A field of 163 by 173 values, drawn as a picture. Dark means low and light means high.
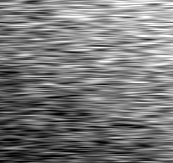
Ninth with the highest average: top right. Mirror symmetry: none. Histogram: bell-shaped. Ninth with the lowest average: bottom left. Grain: streaks across. Slope: up to the top right.
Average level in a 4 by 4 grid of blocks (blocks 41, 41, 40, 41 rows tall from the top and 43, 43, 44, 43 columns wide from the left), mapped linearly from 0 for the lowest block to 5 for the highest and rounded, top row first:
3 4 4 5 | 2 3 3 4 | 1 1 2 3 | 0 1 1 2
